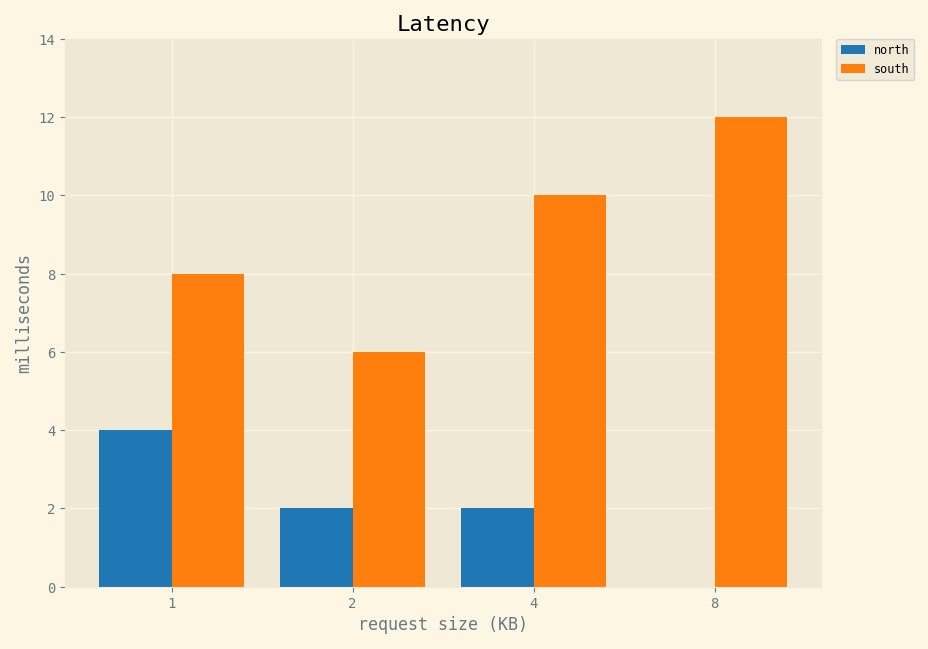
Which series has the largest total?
south
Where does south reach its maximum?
8
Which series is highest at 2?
south
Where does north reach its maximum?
1
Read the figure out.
Title: Latency
x-axis: request size (KB), ticks 1 2 4 8
y-axis: milliseconds, ticks 0 2 4 6 8 10 12 14
Legend: north, south
Values:
north: 4 2 2 0
south: 8 6 10 12
